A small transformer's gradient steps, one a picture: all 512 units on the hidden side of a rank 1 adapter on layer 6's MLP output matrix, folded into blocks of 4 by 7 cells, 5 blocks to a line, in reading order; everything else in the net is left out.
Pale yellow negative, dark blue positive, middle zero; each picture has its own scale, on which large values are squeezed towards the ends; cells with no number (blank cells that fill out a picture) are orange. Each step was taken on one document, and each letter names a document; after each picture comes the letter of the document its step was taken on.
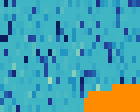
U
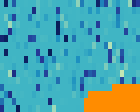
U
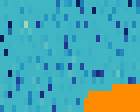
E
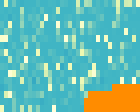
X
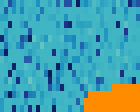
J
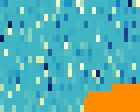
E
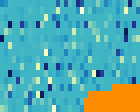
E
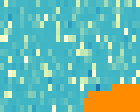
X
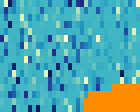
J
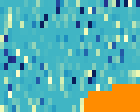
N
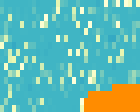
N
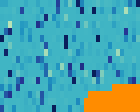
E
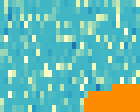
X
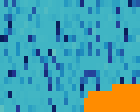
U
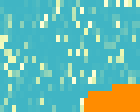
N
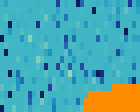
E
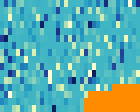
X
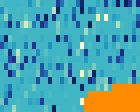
N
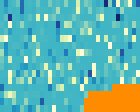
X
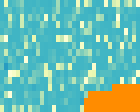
X
